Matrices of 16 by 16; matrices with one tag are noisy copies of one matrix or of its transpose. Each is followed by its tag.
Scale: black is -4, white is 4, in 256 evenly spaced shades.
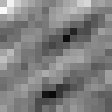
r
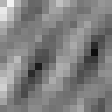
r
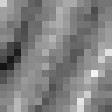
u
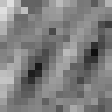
r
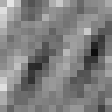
r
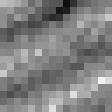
u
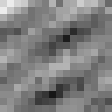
r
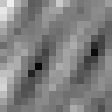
r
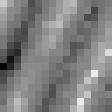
u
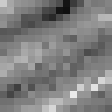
u
